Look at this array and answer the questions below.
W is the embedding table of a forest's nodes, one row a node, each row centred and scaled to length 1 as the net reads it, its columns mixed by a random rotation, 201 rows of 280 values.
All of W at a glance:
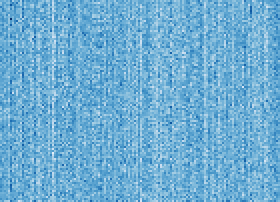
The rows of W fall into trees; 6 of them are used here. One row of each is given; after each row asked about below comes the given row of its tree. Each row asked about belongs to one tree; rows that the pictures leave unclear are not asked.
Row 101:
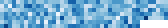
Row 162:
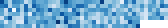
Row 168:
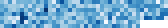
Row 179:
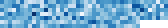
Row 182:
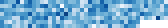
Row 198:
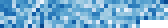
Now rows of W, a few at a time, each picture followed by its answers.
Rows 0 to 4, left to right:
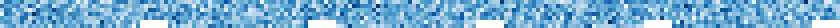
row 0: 198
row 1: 179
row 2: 198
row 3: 182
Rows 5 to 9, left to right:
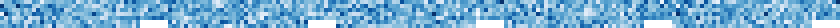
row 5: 198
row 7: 198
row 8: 179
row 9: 198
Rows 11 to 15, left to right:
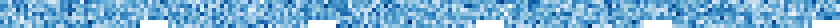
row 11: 162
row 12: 179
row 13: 198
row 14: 182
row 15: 198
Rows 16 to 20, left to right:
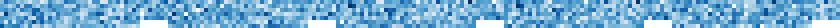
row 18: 162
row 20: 182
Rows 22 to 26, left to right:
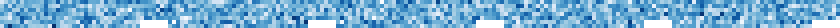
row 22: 168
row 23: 162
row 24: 162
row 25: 101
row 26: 182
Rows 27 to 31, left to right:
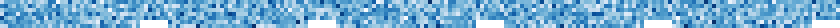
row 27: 198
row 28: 182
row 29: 198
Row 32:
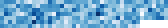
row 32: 198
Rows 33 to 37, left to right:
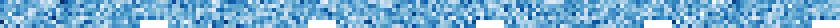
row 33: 162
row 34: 162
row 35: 162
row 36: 162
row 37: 162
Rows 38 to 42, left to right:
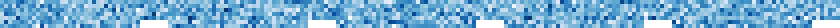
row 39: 168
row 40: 162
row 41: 168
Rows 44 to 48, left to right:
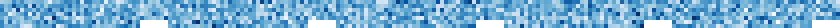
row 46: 162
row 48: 168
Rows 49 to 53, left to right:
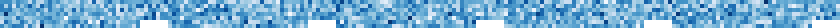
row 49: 198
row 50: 198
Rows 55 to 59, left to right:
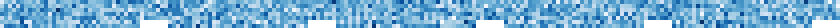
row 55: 168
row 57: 162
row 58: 168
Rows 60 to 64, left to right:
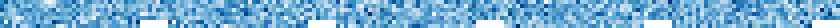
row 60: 162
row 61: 162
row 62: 179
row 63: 198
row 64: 162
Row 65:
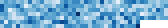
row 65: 162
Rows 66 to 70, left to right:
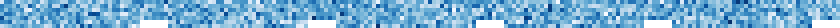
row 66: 198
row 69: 168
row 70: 162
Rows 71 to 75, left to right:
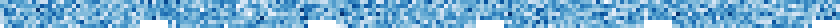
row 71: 198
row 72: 179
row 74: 198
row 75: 198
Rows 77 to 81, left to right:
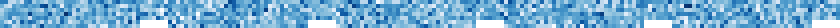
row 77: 182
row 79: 198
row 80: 198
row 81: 101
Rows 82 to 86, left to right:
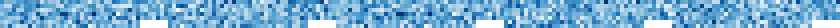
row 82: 182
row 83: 179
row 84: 182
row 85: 162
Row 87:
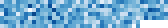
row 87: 198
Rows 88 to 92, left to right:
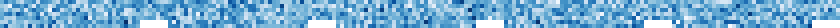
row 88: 101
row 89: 162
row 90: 179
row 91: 162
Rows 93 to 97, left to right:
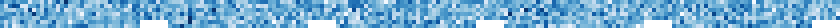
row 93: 179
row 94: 168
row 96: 198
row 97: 162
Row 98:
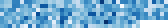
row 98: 182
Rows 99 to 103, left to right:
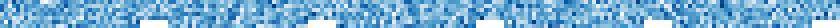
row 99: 162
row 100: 182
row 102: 162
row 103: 198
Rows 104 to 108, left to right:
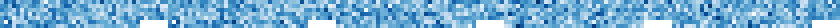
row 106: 198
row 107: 198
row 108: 179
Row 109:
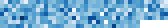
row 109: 168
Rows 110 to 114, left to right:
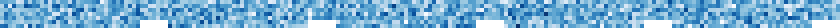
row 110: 101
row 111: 198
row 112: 101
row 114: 182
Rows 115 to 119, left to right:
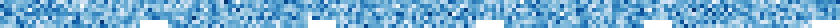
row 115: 198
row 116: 168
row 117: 182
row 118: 101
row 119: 198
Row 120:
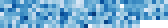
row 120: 182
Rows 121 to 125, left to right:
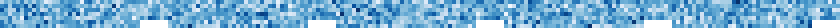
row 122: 198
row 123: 198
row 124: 182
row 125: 162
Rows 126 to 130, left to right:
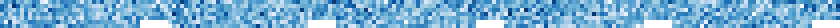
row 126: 162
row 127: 198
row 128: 179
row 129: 198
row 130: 179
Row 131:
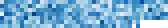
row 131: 198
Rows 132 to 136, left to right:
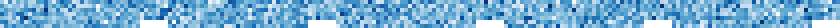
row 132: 168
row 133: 162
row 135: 168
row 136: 179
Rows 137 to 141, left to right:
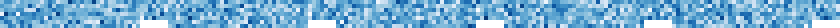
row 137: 198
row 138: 168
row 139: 162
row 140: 198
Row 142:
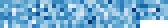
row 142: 179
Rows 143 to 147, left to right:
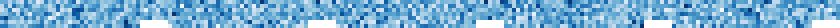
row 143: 101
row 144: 198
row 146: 162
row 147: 101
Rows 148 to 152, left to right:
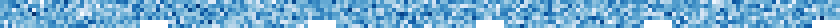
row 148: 179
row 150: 182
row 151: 168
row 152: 162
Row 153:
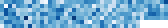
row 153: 198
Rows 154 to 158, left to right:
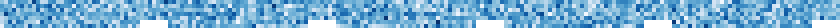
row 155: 182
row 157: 179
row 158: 162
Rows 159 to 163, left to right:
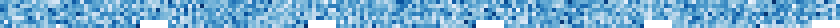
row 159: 162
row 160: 162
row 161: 162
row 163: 182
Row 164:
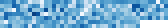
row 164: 179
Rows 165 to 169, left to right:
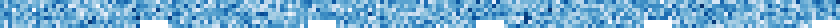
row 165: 179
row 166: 198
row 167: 179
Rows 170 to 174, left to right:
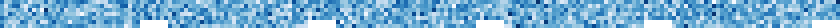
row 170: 179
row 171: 198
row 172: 162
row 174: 198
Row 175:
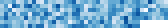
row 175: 101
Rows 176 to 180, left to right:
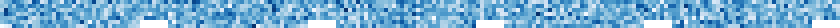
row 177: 182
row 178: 162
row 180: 162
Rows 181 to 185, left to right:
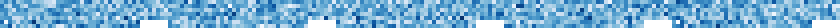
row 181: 162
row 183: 168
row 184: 101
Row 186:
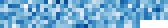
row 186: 179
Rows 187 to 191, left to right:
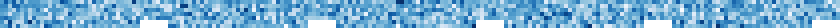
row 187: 162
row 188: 101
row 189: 162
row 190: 182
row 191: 162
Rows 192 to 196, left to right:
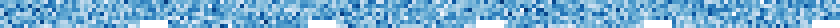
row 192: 198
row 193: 168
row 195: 198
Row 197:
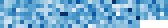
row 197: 182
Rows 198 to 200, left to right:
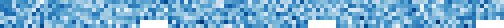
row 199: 162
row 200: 101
